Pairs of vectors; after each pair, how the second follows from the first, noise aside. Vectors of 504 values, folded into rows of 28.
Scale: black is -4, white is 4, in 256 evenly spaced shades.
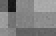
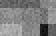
reversed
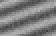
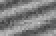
wrapped around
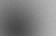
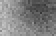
reversed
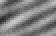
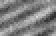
reversed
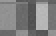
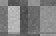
reversed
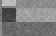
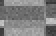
wrapped around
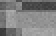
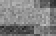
reversed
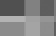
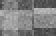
wrapped around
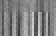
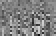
sign-scrambled
